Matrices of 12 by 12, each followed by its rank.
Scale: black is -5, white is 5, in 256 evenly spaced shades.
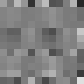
two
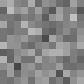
full rank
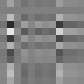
one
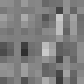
two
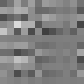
two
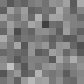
full rank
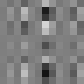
one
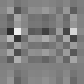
one
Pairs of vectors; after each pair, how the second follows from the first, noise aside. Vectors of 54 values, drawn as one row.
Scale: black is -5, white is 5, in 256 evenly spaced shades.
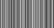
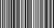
scaled up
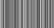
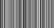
negated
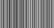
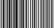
scaled up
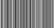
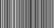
sign-scrambled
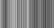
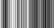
scaled up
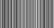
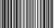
scaled up
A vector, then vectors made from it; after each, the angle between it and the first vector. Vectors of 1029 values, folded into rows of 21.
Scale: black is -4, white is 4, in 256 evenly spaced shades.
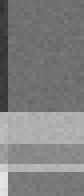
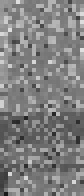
partly opposed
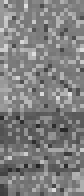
partly opposed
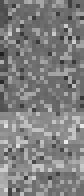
partly aligned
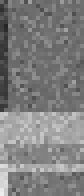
nearly parallel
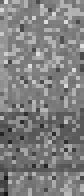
partly opposed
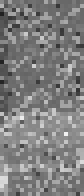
partly aligned
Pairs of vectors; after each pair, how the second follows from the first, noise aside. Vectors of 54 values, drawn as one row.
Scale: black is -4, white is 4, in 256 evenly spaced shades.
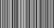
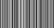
copied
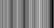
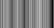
copied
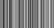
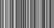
reversed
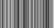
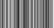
copied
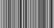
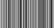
copied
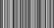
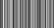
copied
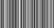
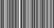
copied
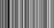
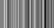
reversed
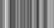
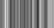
copied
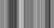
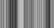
copied
